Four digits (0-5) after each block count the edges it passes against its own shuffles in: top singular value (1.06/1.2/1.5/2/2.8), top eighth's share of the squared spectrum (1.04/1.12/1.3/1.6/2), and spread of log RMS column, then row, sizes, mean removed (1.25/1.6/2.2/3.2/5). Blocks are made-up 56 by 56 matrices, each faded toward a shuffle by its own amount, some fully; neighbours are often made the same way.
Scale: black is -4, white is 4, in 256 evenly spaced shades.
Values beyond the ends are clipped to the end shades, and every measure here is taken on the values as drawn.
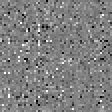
2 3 2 2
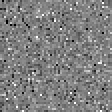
2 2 0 0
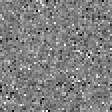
1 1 0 0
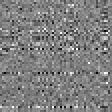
4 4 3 3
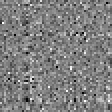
4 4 2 2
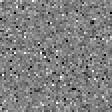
0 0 0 0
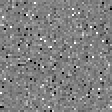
1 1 0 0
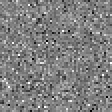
2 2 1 0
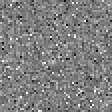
1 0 0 0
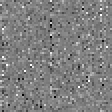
2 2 2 0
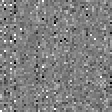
2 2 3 0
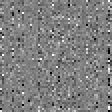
2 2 3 0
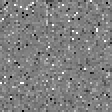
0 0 0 0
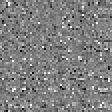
3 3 1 2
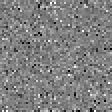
3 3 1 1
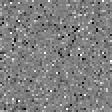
0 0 0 0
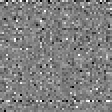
4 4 1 2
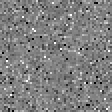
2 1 0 0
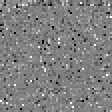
2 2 0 0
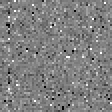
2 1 0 0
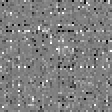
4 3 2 2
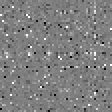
3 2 1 1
